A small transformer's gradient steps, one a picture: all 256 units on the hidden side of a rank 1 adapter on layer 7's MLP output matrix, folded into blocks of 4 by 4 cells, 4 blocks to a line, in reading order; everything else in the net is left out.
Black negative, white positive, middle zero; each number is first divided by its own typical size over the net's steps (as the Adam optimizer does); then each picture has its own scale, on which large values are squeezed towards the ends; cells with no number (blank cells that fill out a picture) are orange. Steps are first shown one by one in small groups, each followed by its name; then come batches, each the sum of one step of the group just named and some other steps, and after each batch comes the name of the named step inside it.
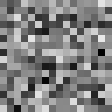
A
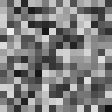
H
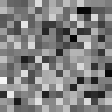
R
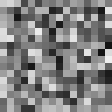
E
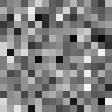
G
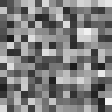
G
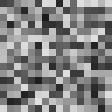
E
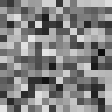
A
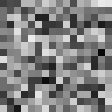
A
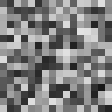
H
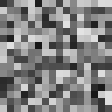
G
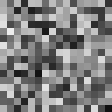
H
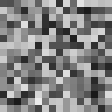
R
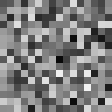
G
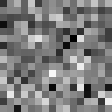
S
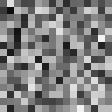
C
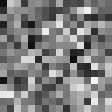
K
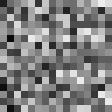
C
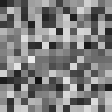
K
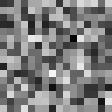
S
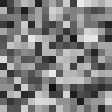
S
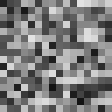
S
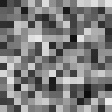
S
